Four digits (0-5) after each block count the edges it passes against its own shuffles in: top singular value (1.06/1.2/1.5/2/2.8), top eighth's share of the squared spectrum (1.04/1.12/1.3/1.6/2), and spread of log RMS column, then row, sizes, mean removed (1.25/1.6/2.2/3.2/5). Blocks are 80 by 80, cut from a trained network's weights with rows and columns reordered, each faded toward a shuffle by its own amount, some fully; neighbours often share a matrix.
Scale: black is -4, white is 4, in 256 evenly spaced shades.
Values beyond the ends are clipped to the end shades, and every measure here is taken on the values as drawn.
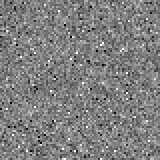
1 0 0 0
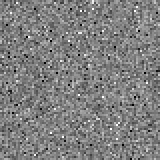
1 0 0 0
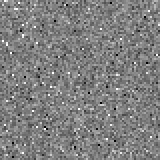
0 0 0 0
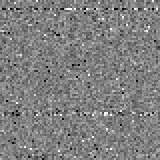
3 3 0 2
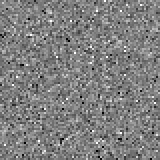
0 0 0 0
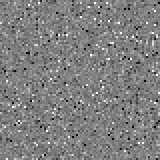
0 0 0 0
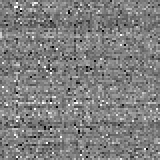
3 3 2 1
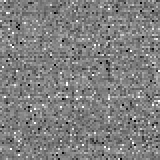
2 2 1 0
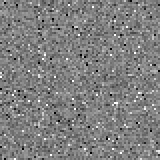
1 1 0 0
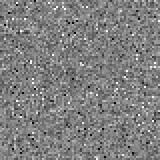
0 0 0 0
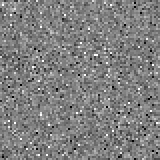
1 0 0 0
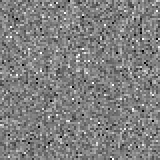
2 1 0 0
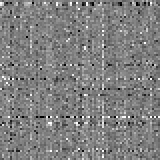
3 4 2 3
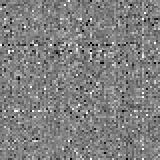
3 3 1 2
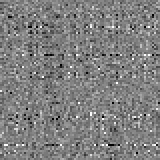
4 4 1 3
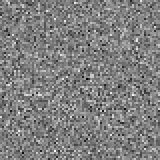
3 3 0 1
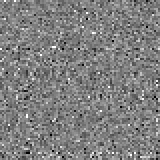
3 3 1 2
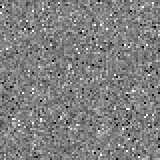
0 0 0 0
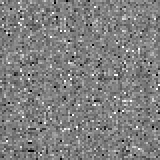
2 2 1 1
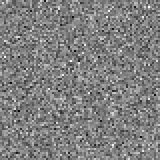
2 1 0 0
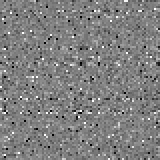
3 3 1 2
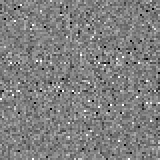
2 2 0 1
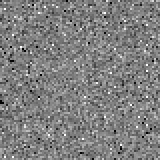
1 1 0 0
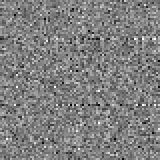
3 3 1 2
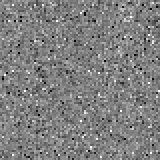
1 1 0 1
